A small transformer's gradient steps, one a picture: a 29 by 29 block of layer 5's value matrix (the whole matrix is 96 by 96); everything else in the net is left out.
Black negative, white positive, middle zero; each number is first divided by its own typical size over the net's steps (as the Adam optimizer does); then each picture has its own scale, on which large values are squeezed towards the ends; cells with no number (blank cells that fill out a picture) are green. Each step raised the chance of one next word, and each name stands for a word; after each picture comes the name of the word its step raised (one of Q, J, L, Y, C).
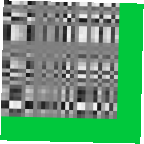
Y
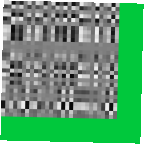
Y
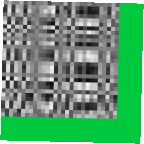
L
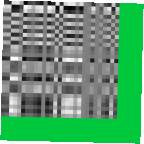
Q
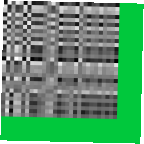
Q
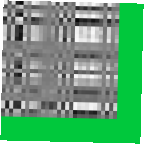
Y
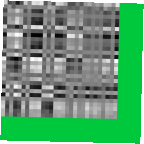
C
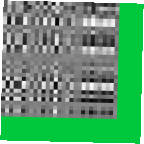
L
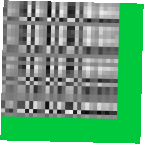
Y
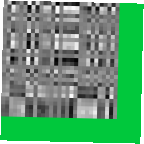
C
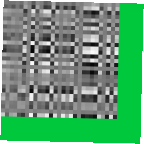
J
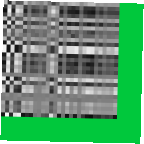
J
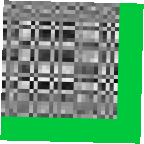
L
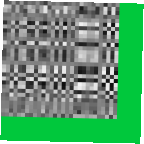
L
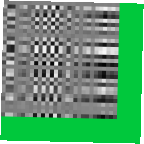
J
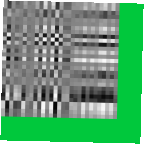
C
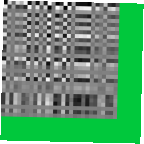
Q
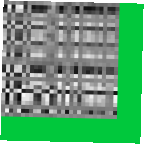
L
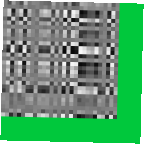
J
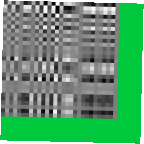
Q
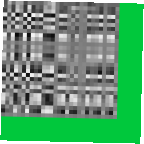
L
